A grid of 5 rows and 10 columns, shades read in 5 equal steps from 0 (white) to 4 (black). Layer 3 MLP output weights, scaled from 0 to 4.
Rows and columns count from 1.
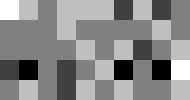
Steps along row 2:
same same down up same same same down up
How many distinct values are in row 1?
4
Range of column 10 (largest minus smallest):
2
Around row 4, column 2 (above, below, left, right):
2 1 3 2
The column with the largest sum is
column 9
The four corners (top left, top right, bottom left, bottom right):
0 2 2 1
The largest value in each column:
3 4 2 3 2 2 4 3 4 2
